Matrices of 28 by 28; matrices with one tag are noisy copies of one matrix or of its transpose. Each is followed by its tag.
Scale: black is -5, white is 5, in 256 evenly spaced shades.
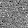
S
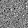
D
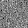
S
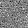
S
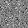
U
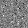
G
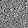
D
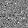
G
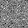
U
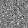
G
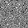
U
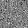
S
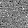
S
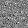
G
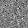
G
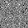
U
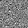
D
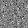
G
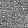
S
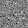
G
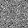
U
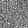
S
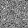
U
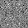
U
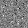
G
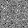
U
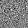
D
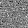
S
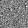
D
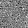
S
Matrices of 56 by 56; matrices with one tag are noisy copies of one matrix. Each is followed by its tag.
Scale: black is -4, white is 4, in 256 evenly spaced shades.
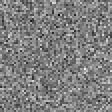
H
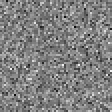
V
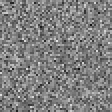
V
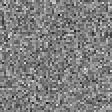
H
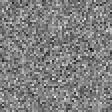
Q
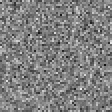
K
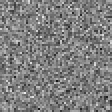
K
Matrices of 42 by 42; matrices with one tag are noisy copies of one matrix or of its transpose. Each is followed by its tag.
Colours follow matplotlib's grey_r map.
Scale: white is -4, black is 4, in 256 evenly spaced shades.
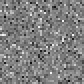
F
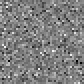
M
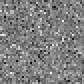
F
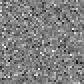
M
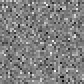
M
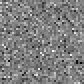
M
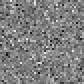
F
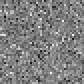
F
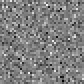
M
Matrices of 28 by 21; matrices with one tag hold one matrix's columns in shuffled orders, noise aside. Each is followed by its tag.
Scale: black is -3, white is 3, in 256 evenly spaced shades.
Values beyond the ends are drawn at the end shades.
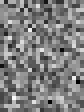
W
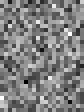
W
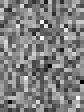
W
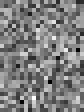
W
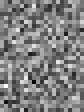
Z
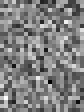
W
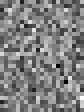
W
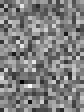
Z
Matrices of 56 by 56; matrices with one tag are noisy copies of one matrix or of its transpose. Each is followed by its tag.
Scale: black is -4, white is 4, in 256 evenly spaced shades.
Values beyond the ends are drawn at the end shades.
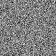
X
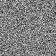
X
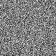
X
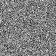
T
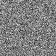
T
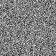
X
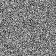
T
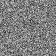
T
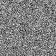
T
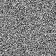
X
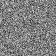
T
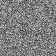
T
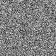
T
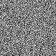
X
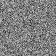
T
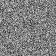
T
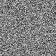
X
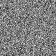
X
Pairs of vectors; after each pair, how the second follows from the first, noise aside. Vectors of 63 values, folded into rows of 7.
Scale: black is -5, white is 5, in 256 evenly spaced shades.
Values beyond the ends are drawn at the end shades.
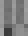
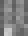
negated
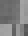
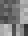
scaled up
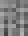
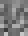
sign-scrambled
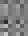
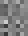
negated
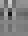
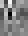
scaled up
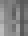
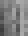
negated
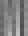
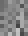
sign-scrambled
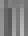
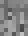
sign-scrambled
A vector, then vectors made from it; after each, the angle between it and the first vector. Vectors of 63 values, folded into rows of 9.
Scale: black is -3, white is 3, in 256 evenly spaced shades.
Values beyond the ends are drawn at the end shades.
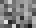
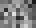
orthogonal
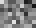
partly opposed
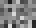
partly opposed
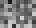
nearly opposite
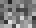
nearly opposite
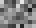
orthogonal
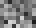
nearly opposite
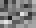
orthogonal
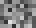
nearly opposite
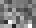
nearly opposite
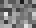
partly opposed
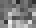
partly opposed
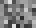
nearly parallel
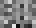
nearly parallel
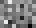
nearly parallel
